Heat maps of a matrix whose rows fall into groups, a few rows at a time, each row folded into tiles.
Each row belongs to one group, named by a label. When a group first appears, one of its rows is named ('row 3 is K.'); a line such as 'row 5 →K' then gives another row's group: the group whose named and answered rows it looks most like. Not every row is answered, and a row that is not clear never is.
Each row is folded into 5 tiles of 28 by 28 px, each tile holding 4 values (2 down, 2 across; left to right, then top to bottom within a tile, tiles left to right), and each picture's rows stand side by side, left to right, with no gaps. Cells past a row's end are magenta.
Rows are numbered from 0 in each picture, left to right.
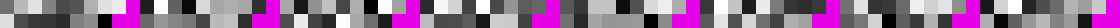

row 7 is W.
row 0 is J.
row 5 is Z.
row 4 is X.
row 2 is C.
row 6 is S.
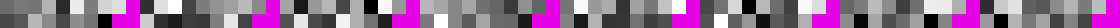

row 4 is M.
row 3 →C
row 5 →Z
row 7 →W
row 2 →C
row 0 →M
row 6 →X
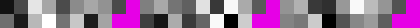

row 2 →S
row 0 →X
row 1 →X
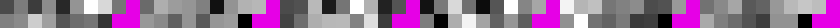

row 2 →W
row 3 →W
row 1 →J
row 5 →J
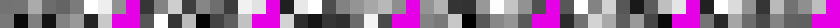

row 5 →M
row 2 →J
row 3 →S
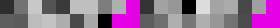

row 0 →W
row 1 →W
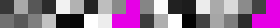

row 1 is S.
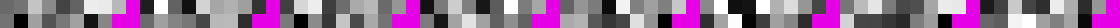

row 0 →X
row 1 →S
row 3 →W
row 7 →W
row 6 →J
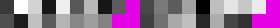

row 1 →M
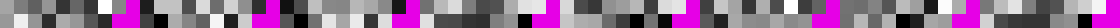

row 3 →J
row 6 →Z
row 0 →C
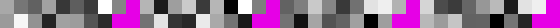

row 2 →X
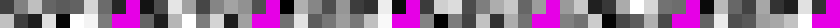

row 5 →Z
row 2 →Z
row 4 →S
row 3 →W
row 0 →J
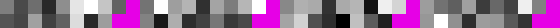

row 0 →X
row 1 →M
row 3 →C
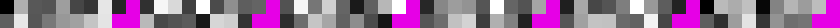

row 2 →M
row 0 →Z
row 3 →M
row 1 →J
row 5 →M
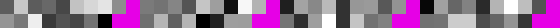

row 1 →Z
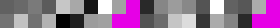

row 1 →M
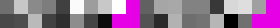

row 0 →M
